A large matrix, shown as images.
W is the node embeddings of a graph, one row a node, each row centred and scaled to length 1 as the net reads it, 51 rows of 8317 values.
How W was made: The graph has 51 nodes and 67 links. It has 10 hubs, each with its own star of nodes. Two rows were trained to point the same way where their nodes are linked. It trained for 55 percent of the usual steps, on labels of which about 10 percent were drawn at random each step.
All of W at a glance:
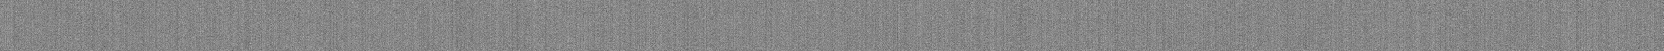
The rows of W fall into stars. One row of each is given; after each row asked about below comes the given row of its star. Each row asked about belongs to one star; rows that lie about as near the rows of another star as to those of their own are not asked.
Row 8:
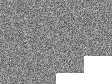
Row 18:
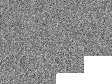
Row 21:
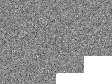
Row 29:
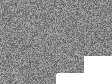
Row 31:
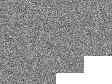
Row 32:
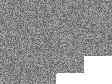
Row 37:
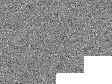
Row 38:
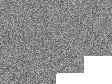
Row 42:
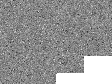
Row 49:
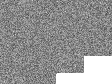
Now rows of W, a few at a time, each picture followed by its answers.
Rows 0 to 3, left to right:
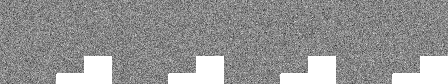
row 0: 37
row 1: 31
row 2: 29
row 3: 32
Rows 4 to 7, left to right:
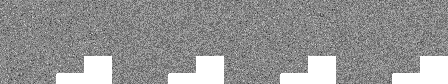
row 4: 21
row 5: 21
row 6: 42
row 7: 31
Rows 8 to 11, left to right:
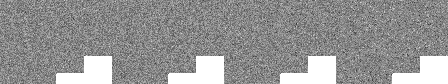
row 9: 29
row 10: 32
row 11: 21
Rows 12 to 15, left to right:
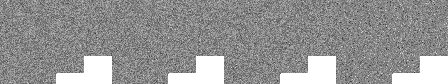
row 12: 18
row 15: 8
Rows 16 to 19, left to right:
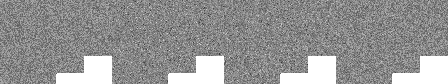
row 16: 38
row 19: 49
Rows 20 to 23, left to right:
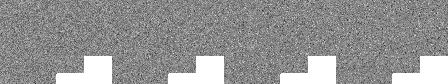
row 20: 49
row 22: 38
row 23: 49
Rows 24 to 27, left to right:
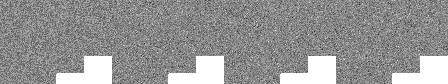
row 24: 42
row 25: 21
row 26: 29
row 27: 42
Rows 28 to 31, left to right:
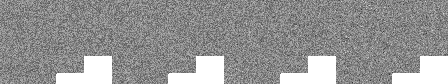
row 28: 49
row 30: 18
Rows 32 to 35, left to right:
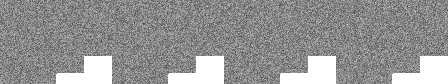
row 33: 21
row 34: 42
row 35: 38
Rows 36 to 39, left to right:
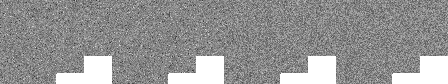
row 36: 8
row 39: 8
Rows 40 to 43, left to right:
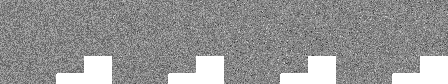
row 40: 29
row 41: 38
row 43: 49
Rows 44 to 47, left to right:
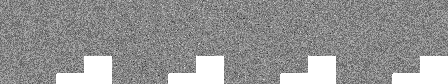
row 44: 18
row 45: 38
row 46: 31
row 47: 37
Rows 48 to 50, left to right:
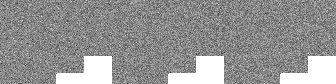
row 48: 37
